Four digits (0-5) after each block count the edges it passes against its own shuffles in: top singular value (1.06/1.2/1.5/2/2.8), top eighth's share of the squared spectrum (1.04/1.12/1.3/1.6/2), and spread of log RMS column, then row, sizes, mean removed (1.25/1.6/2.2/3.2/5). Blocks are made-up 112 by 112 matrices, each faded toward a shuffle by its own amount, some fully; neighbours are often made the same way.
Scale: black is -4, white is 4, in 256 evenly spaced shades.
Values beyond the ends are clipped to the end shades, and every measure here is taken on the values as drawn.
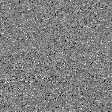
1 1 0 2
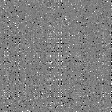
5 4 2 2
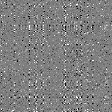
5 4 3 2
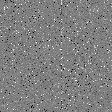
2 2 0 0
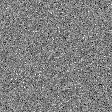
0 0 0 0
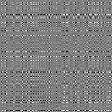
5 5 4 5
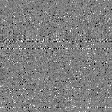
4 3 1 2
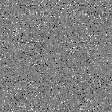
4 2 0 1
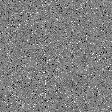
2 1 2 0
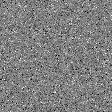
1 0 0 0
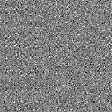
4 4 2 2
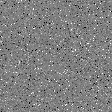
2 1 0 0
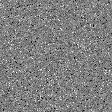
2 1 0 0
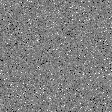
0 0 0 0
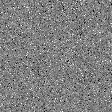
1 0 0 0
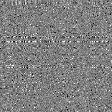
4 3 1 2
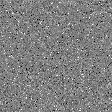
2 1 0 0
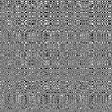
5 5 4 4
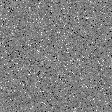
0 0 0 0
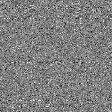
3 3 1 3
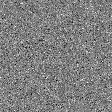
0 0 0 0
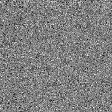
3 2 0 2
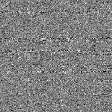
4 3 1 3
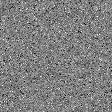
1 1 0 0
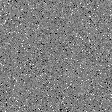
0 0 0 0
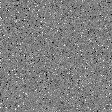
1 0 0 0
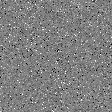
0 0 0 0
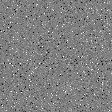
2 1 0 0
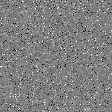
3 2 0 1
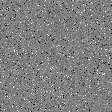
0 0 0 0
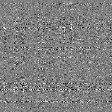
2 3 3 4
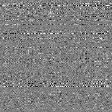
3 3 2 4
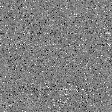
1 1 0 2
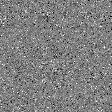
1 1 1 1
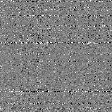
2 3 2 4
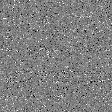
1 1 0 2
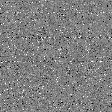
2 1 0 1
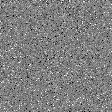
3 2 0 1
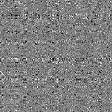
4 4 2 3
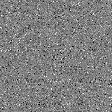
3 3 1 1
